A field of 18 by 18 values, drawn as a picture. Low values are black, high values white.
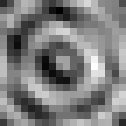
Rings spread out from the centre. The histogram is bell-shaped. The top right is the smoothest part. No row or column stands out.
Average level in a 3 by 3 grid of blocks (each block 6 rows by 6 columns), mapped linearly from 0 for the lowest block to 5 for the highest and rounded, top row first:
2 2 4 | 2 0 5 | 2 3 3
